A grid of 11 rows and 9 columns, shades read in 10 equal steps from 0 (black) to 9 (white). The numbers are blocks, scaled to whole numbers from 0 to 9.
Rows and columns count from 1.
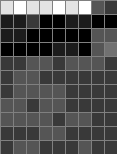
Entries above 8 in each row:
3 0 0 0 0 0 0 0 0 0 0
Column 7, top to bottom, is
9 1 0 0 3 2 2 2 3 2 3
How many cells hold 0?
14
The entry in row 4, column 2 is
0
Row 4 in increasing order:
0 0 0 0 0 1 1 3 4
